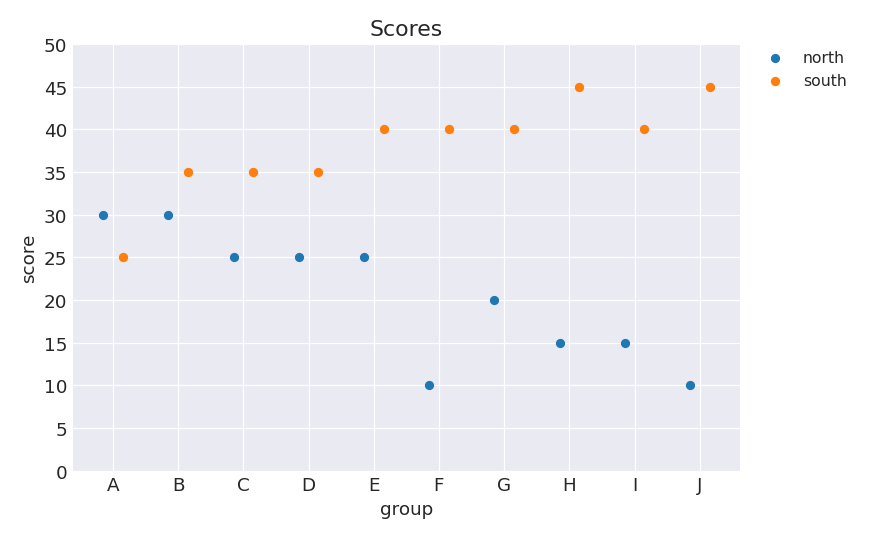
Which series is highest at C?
south
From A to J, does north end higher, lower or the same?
lower
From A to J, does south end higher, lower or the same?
higher
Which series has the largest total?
south
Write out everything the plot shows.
Title: Scores
x-axis: group, ticks A B C D E F G H I J
y-axis: score, ticks 0 5 10 15 20 25 30 35 40 45 50
Legend: north, south
Values:
north: 30 30 25 25 25 10 20 15 15 10
south: 25 35 35 35 40 40 40 45 40 45
